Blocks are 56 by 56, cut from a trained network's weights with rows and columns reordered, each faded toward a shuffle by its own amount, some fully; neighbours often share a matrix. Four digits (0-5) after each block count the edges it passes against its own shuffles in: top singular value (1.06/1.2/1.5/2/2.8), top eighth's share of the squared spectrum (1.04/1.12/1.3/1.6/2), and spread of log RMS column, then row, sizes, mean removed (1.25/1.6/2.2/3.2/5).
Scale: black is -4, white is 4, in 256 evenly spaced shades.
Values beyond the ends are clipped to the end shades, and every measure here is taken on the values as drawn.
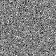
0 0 0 0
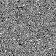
0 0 0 0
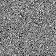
0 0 0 0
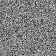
0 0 0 0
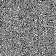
1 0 0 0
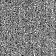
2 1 0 0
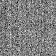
2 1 0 0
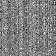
3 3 1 2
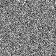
0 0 0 0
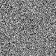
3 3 1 0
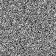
1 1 0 0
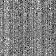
4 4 2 2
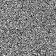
1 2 0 0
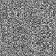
3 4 2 2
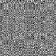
4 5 3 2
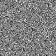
2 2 0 0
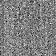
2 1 0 0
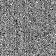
1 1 0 0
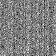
3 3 1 1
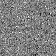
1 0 0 0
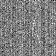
3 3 0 2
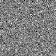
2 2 1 1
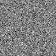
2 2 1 0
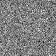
2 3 1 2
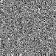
2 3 2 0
